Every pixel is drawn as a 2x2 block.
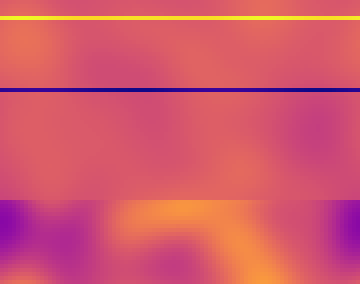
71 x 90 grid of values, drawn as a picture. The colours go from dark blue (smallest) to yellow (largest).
Histogram: skewed, a long tail of low values. Ninth with the lowest average: bottom left. Seam: horizontal, 70% of the way down, the top part calmer. Odd lines: rows 5 and 23.
